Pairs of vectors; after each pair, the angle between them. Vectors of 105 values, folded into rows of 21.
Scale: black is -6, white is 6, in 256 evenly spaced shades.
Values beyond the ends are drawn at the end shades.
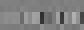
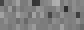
orthogonal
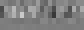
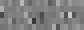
orthogonal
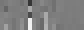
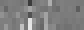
nearly parallel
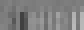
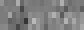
partly aligned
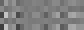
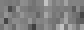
orthogonal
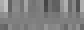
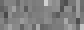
partly opposed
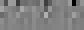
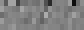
nearly parallel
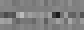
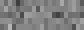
partly aligned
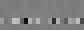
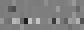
nearly parallel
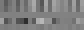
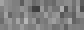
partly opposed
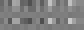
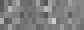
partly aligned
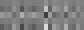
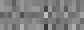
nearly opposite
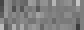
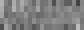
nearly opposite
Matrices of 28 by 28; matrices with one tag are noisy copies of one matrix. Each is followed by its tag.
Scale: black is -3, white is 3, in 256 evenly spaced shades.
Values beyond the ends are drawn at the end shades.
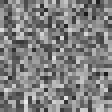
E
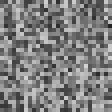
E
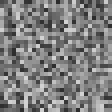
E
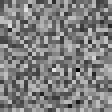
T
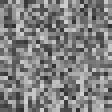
E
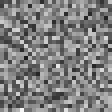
T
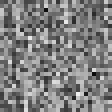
E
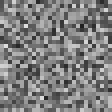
T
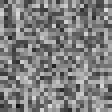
E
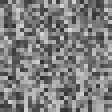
E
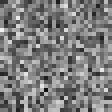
E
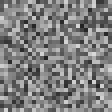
T
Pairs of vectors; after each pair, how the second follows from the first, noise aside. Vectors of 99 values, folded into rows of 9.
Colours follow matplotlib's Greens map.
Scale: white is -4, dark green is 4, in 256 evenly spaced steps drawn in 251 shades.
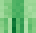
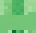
partly zeroed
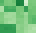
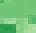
partly zeroed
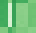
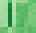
negated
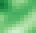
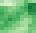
wrapped around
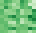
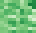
negated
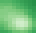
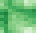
wrapped around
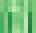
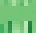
partly zeroed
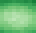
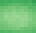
shrunk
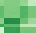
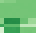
partly zeroed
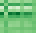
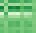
negated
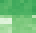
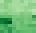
negated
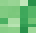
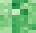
wrapped around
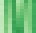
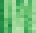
negated
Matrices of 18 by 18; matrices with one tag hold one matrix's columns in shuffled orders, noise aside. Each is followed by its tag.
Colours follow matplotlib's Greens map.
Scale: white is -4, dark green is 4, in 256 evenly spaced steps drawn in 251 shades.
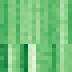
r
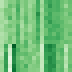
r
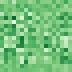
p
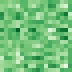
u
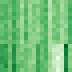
r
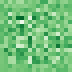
p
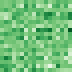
u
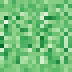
p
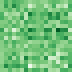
u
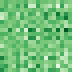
u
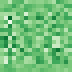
p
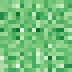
u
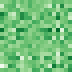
u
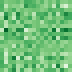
u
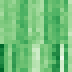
r
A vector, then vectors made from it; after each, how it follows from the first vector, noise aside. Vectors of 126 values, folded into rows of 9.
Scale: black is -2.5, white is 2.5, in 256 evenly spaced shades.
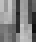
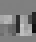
partly zeroed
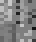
partly zeroed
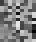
sign-scrambled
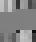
partly zeroed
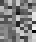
sign-scrambled
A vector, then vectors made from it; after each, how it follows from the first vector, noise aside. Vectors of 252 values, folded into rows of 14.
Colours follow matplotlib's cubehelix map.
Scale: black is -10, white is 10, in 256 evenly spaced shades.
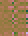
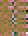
scaled up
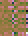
scaled up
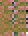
scaled up
